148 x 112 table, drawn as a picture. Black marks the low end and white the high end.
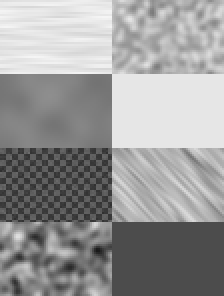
It is made of 4 by 2 panels. Panel 1,1: very high, streaked across, faint in contrast. Panel 1,2: high, blotchy. Panel 2,1: middling, smooth, faint in contrast. Panel 2,2: very high, flat. Panel 3,1: low, checkered. Panel 3,2: high, slanting down to the right. Panel 4,1: middling, blotchy, strong in contrast. Panel 4,2: low, flat.
